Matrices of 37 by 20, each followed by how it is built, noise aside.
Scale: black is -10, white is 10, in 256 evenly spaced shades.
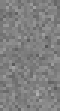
noise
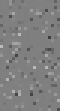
sparse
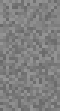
noise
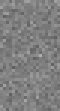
noise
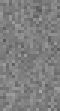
noise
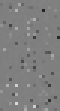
sparse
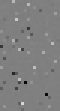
sparse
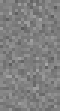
noise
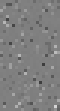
sparse
